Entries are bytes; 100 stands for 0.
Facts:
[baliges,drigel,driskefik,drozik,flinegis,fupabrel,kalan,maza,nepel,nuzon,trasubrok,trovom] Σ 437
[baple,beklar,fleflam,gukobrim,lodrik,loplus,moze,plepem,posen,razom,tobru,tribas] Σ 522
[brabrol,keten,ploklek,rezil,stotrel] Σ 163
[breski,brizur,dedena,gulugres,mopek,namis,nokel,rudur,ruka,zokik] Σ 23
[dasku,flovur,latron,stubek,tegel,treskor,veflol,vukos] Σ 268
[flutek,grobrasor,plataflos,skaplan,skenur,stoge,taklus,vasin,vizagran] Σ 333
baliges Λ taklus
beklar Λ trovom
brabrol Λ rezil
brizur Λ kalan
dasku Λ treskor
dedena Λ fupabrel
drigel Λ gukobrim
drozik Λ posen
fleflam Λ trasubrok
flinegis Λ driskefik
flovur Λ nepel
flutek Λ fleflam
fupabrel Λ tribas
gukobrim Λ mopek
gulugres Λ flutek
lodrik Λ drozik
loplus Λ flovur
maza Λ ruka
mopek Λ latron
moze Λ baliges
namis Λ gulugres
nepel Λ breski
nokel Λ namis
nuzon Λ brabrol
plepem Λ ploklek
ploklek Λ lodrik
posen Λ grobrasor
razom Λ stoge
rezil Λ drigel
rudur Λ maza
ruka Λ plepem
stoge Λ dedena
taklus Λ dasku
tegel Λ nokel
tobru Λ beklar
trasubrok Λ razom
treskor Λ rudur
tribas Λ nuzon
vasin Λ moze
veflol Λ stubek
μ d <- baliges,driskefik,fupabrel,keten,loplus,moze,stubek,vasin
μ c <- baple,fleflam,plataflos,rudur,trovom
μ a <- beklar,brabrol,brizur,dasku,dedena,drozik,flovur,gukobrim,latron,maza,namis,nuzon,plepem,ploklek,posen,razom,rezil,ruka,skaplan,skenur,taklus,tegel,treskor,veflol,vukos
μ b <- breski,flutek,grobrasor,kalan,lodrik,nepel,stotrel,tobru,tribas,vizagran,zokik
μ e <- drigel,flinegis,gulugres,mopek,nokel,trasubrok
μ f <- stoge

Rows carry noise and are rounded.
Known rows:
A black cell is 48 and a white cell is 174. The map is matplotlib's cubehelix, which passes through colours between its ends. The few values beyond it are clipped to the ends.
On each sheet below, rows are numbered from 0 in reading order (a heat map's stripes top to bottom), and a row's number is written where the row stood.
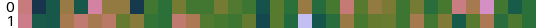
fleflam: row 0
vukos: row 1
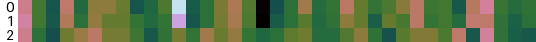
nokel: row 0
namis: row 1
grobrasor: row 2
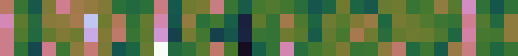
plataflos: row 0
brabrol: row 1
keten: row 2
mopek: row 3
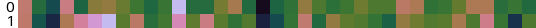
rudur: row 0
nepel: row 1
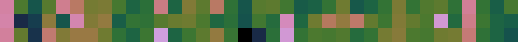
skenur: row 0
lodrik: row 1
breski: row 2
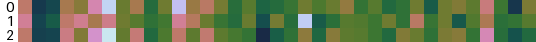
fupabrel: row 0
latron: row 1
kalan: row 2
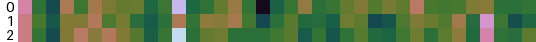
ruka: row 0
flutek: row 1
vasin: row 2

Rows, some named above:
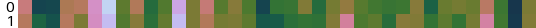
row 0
nuzon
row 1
trasubrok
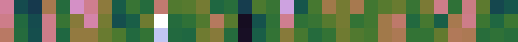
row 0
tobru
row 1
mopek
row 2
rudur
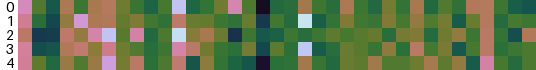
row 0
dedena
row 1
flovur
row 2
baliges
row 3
latron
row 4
stotrel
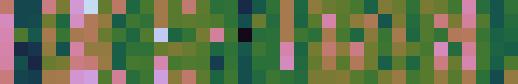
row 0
kalan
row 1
razom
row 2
dedena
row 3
lodrik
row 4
loplus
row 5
maza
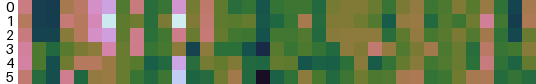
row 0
maza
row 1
drigel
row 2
drozik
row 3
ploklek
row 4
taklus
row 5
rudur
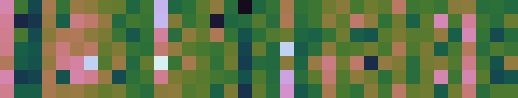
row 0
ruka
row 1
moze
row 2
vizagran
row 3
vukos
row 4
flinegis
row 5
tribas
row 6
tegel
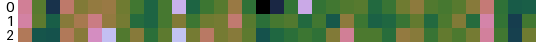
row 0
breski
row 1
stoge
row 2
trasubrok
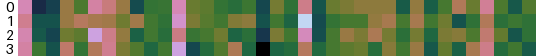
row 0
gukobrim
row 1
veflol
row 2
beklar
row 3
brizur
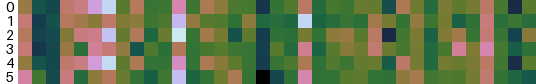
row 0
trovom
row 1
stubek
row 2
driskefik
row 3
baple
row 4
trovom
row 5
zokik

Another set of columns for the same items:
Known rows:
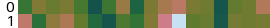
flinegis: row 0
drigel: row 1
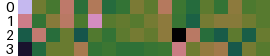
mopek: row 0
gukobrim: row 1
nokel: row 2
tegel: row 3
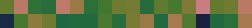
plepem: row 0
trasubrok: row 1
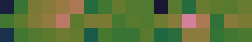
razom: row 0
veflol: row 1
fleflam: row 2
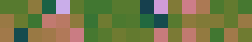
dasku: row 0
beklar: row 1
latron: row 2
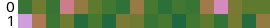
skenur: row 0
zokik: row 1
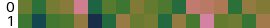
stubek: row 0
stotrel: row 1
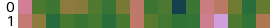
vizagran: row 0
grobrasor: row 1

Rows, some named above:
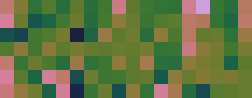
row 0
grobrasor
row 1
lodrik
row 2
stotrel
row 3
baple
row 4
tribas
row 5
loplus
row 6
baliges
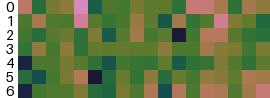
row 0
stubek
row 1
taklus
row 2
stoge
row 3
baple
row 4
fleflam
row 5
keten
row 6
ploklek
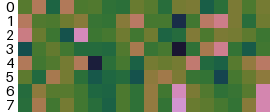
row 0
brizur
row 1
vizagran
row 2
moze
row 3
flutek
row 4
driskefik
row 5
fupabrel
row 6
drozik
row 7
drozik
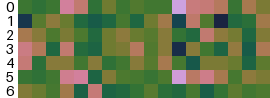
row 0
flovur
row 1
trasubrok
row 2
tobru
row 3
breski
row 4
tribas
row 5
flovur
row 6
dedena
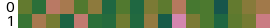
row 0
nuzon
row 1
maza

